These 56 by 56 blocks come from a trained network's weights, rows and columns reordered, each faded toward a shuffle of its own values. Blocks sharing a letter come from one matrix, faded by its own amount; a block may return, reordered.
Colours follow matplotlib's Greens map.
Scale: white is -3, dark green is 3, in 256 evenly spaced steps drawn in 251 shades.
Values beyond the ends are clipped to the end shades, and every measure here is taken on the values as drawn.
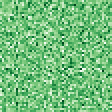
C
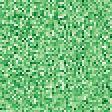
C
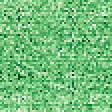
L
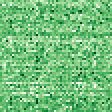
L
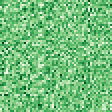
C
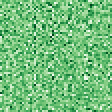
C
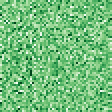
C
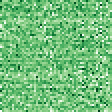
L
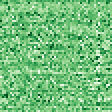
L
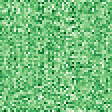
C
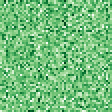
C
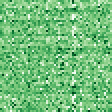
L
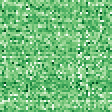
L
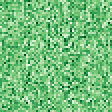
C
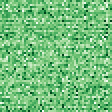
L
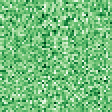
C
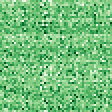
L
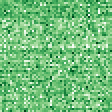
L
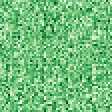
C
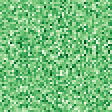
C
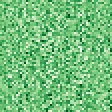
C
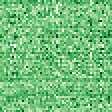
L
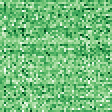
L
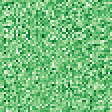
C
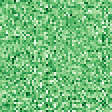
C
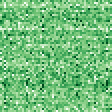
L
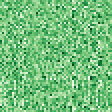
C
